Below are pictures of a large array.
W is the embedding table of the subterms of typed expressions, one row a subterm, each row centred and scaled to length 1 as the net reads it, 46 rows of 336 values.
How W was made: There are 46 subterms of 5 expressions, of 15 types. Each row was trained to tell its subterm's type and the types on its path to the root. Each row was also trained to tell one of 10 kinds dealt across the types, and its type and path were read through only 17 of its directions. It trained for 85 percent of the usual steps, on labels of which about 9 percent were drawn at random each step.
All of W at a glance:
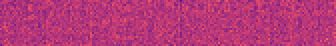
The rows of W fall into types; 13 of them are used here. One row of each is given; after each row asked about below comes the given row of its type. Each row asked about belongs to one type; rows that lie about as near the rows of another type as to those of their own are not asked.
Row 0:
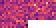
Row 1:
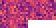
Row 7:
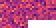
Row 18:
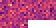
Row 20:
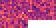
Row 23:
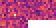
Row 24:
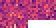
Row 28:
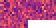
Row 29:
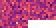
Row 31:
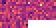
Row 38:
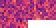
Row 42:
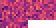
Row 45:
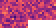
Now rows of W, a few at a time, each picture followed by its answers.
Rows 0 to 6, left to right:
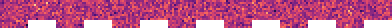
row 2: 23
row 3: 28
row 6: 20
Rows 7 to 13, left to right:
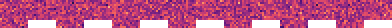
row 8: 20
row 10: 0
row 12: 28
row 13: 38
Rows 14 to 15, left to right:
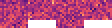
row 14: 18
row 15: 45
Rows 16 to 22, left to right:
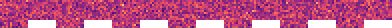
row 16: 42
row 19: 20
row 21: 23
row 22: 0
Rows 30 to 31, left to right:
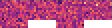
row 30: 45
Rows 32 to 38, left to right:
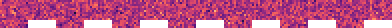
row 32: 1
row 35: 24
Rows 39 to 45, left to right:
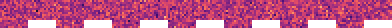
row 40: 23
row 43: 28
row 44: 1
